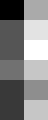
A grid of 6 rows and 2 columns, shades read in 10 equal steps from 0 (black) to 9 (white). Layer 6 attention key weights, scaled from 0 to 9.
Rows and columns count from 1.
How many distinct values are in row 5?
2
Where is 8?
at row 2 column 2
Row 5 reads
2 5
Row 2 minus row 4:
-1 1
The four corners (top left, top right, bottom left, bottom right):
0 6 2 7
